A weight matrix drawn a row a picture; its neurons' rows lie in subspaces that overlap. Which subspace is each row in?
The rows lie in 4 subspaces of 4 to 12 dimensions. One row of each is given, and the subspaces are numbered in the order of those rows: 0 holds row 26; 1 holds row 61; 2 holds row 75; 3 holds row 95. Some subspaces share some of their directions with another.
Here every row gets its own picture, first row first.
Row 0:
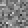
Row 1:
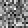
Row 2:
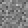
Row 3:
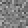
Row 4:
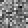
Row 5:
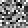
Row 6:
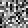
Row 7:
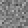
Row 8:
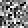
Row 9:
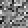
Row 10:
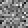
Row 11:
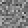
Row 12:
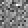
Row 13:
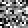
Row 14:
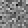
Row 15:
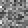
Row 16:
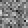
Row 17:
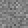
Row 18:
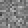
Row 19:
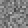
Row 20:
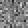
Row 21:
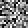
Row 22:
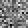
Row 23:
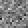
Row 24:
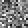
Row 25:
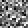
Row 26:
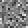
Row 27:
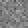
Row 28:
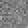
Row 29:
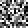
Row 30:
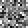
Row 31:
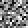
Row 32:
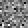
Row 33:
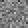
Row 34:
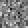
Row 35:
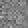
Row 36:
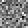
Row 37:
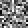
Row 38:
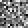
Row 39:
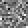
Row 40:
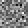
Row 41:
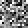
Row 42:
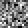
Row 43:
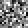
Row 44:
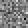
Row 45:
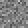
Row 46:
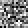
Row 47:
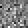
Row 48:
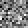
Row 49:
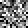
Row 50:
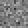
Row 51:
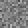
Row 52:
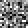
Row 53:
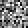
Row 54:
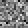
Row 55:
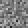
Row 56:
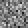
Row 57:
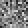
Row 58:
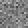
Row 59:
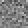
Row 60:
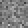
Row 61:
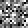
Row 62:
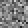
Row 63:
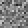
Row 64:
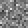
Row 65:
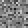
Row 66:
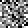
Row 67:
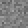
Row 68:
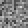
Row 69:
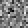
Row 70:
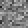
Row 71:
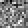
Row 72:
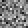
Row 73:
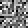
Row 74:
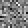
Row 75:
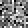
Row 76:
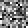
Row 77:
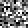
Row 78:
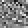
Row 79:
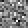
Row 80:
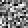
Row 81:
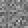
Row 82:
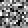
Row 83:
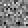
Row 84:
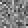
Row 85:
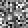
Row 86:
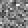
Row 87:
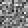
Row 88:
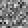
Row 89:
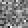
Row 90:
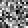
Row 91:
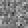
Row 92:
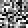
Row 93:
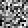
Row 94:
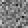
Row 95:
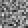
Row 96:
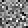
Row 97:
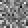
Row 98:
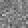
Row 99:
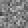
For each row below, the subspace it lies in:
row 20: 2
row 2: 0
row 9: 0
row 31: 0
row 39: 0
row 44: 3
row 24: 2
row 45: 2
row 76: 2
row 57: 3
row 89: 1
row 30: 0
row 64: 0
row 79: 2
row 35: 0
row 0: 3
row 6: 3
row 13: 1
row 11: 0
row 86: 0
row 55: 1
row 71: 3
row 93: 3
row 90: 3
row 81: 3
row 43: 2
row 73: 3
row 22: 3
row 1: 3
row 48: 0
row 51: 3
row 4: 1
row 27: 1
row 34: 3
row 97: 1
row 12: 0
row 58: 3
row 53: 2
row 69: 2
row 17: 3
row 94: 3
